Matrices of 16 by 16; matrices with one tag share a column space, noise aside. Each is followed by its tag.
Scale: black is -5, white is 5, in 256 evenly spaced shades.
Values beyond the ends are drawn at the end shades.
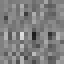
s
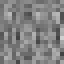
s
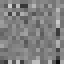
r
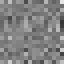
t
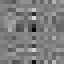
t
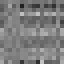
r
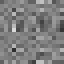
t
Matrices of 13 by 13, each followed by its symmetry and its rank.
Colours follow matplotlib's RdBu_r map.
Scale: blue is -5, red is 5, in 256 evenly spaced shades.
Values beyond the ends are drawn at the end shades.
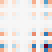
symmetric, rank one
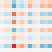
neither, rank one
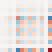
symmetric, rank one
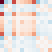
symmetric, rank two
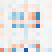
neither, rank two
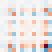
symmetric, rank two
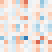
neither, rank two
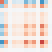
symmetric, rank one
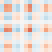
symmetric, rank one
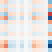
neither, rank one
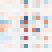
neither, rank two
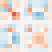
symmetric, rank two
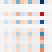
neither, rank one
